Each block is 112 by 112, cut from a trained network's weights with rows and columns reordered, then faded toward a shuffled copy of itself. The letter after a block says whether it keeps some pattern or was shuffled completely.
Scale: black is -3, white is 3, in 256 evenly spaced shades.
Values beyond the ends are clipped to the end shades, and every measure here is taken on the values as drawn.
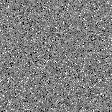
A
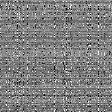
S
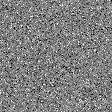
A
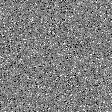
A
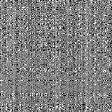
S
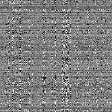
S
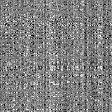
S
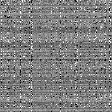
S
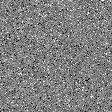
A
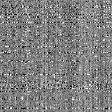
S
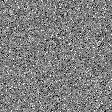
A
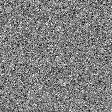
A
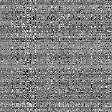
S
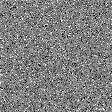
A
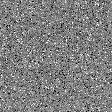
A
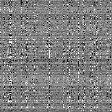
S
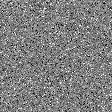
A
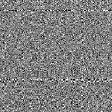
S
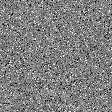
A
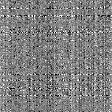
S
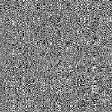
S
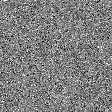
A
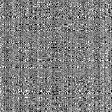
S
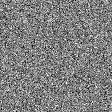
A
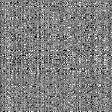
S
